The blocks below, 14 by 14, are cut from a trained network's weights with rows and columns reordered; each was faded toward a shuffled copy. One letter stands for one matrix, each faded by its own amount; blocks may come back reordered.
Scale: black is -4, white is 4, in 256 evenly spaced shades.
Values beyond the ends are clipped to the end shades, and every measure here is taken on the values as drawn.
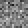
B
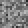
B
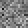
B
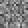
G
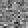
B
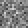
B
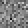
B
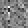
G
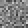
B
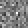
G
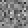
G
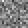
B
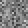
G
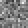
G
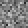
B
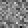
B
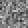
B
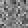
G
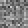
G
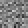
G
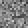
B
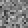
B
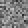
B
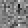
G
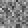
B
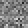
G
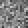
B
